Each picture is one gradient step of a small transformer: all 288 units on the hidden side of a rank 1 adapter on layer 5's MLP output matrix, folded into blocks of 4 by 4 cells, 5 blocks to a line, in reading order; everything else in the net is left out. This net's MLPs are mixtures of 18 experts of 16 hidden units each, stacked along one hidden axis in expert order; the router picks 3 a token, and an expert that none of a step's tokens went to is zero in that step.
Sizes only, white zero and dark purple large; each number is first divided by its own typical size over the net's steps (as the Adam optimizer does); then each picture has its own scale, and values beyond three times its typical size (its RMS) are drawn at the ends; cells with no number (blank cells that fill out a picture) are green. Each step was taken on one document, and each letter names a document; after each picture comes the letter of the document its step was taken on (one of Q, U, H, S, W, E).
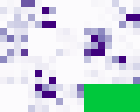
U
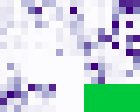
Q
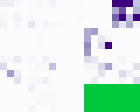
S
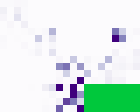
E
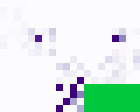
E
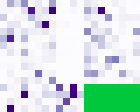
U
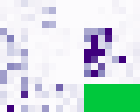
U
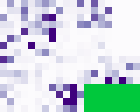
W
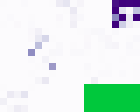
S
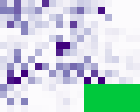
Q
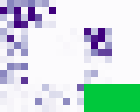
U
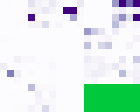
S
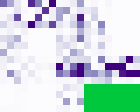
Q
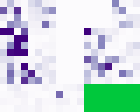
U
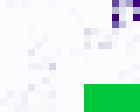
S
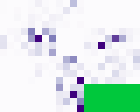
E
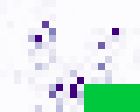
E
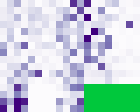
Q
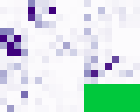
U
